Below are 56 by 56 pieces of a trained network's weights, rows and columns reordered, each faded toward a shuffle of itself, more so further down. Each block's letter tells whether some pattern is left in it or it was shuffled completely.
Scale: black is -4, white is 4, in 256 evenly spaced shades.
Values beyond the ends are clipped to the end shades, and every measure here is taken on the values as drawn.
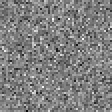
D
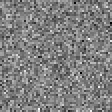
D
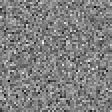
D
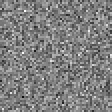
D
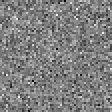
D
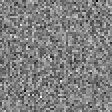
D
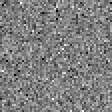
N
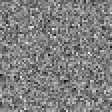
N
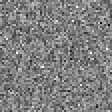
N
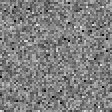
N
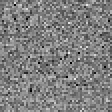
D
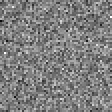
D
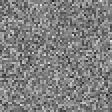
N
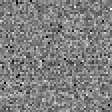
D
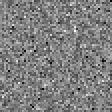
N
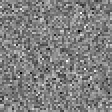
N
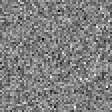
N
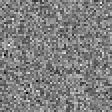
D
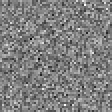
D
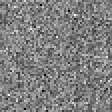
N
